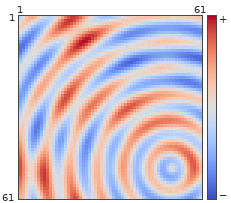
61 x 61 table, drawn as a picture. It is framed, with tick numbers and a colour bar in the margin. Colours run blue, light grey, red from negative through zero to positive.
Odd rows or columns: none. Lone odd cells: none. Rings: centred on the bottom right.
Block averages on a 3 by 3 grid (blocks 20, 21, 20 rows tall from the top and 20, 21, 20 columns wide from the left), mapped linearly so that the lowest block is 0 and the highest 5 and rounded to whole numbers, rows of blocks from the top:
3 2 0 | 3 4 3 | 5 2 3
